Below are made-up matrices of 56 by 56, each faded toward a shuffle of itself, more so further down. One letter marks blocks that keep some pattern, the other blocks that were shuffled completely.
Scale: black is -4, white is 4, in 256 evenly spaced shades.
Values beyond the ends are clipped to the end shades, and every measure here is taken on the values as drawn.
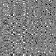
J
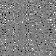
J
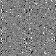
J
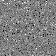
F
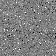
F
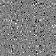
J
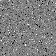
F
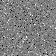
F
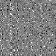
J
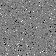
F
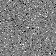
F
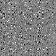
J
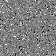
F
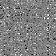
J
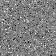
F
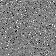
F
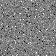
F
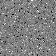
F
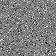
F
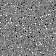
F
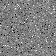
F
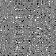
J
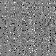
J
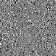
J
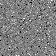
F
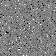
F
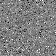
F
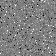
F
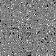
J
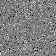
F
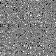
J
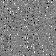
J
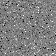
F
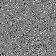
F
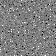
F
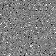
J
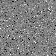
F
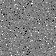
F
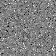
F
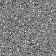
F
